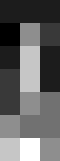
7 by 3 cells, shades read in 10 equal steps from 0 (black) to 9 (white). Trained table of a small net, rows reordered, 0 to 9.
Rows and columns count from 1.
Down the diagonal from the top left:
1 5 1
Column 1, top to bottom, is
1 0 1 2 2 5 7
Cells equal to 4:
3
